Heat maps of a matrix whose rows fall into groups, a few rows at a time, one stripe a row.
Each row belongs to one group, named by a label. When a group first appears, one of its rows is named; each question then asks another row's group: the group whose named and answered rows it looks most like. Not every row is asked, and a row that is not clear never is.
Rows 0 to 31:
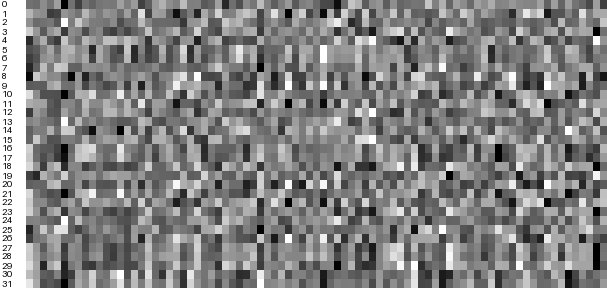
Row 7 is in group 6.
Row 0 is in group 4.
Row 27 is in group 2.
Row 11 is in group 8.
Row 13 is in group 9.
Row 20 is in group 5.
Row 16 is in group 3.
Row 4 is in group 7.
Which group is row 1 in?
8
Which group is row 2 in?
9
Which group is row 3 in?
2
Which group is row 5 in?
6
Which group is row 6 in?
6
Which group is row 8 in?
5
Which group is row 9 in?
5
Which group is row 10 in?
3
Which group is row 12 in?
7
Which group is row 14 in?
6
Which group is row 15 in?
7
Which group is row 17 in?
3
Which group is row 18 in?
2
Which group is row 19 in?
7
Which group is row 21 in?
3
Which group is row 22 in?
8
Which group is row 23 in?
2
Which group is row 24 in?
9
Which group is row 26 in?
5
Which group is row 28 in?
2
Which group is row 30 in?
3
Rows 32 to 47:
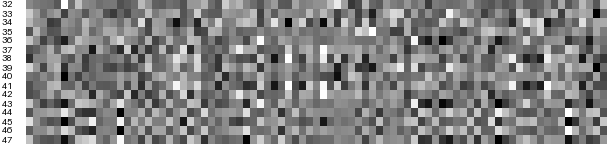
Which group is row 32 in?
9
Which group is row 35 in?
7
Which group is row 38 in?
5
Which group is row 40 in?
4
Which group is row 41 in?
5
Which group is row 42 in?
6
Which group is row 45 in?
3
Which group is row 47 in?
3
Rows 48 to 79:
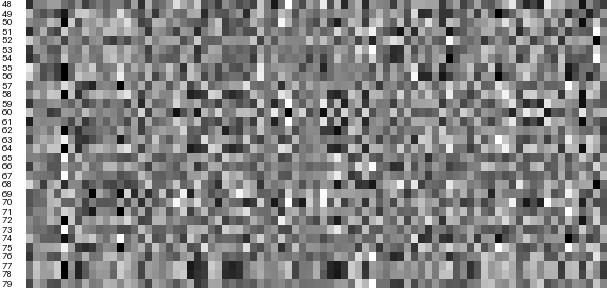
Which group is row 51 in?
7
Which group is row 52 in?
2
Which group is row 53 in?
7
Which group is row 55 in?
3
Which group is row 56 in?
3
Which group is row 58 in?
4
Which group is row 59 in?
5
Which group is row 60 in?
8
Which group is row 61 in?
5
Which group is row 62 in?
4
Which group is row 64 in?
4
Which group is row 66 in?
7
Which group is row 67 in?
9
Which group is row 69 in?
6
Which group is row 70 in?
5
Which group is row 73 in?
9
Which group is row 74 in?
3
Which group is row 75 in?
6
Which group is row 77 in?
4
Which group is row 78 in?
4
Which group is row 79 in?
7
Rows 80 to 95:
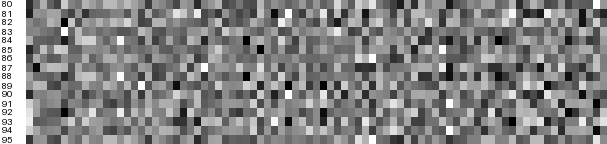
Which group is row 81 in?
5
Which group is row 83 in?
9
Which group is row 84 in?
3
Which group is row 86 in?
7
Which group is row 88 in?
3
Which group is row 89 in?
8
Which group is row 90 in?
5
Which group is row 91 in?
2
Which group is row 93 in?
8
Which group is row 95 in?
7
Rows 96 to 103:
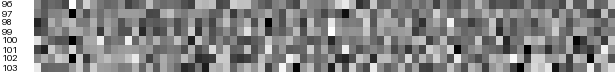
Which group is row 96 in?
9
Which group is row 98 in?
6
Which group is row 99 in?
6
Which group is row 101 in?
7
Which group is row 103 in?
8
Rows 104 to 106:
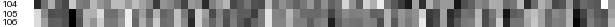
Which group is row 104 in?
7
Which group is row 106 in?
3
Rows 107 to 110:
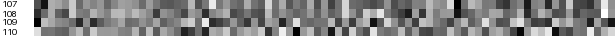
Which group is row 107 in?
7
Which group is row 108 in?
7
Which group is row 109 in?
5
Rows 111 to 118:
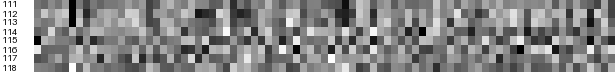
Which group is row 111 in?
4
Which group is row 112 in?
4
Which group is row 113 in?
4
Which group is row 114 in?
7
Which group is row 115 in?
5
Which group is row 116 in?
8
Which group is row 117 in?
6
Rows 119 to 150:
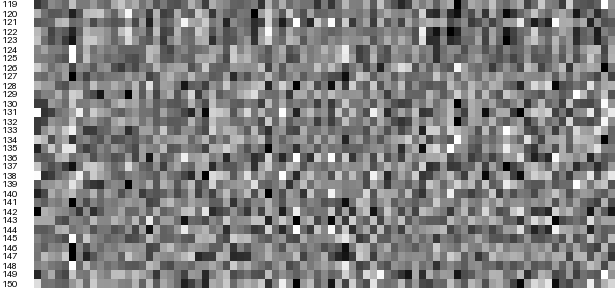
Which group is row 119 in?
7
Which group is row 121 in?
5
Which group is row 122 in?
3
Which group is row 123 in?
3
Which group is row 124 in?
9
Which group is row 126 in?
2
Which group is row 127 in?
4
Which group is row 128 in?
8
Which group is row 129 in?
6
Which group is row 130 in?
7
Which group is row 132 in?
7
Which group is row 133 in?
6
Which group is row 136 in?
5
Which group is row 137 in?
3
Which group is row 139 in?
6
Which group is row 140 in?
6
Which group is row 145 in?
9
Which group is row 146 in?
4
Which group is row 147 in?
4
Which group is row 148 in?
9
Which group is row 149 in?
7
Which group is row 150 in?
8
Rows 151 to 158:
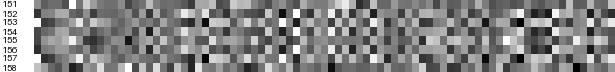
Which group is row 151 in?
9
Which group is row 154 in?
5
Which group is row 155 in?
6
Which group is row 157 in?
8
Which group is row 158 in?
3
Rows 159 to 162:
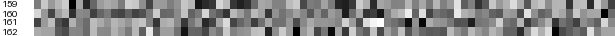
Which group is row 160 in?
2
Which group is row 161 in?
7
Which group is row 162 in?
8
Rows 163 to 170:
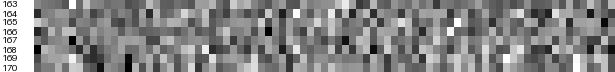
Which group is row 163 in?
9
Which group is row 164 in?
5
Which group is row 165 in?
2
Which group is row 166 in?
6
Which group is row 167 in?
4
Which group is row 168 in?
5
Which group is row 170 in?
6
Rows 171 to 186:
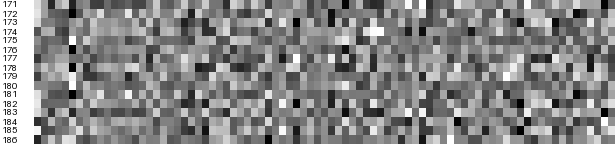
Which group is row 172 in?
3
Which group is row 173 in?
8
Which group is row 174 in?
7
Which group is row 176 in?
4
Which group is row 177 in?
5
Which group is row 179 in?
6
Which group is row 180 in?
9
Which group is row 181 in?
3
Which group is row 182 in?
8
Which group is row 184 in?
7
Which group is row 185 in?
8
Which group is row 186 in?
6
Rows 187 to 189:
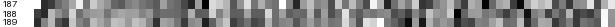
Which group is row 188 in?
7
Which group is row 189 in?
7
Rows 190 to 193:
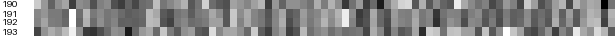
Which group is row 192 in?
9
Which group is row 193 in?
6
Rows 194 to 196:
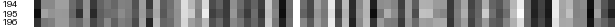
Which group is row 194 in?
5
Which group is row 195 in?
5
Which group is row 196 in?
5
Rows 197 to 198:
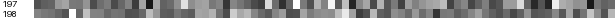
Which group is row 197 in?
5
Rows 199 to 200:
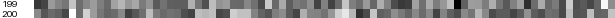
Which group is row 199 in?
7
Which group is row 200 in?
9
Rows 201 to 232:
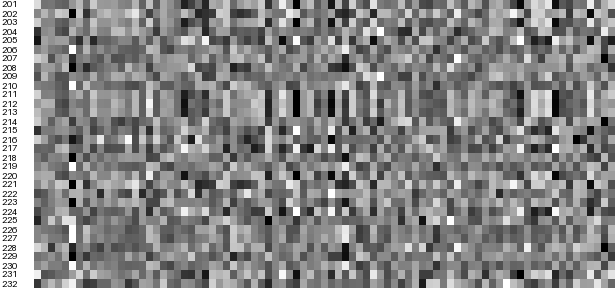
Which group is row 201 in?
8
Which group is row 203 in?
8
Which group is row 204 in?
7
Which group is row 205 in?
5
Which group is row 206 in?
9
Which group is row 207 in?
2
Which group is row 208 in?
4
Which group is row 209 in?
7
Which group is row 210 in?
9
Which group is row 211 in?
8
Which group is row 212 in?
8
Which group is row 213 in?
8
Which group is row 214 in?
2
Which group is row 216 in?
3
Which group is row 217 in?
5
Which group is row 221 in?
4
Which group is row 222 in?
6
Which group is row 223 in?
4
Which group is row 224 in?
5
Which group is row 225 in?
6
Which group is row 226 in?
9
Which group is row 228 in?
2
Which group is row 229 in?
4
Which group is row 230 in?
9
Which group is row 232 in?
6
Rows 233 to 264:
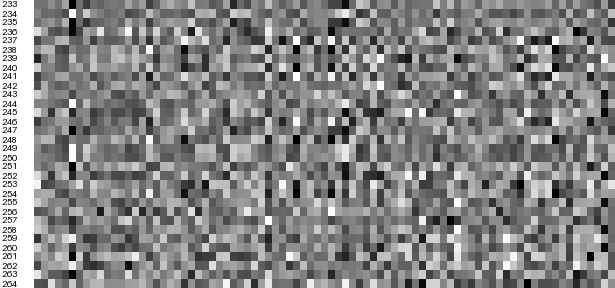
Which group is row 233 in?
4
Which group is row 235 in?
4
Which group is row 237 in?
5
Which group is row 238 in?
8
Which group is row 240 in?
8
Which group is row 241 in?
5
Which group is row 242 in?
7
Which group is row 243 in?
2
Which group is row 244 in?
9
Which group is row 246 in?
5
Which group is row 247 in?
4
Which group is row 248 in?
8
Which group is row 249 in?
9
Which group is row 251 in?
4
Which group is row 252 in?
2
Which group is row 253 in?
8
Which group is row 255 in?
2
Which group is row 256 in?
6
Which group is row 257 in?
3
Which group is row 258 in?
2
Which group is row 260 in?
2
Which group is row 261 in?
4
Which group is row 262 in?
6
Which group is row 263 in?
3
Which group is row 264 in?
7
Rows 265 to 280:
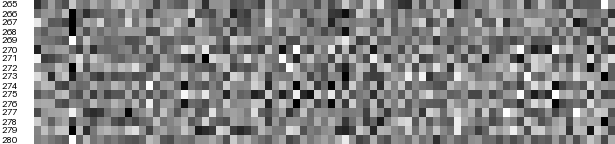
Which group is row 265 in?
7
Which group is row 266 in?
4
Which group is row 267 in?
3
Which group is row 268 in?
4
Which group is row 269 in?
9
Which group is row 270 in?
5
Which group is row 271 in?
8
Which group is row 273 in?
2
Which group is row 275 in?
5
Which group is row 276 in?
8
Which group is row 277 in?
6
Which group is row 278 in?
2
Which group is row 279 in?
4
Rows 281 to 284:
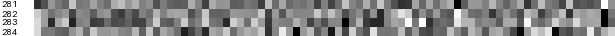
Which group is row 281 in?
7
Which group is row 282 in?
2
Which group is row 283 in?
2
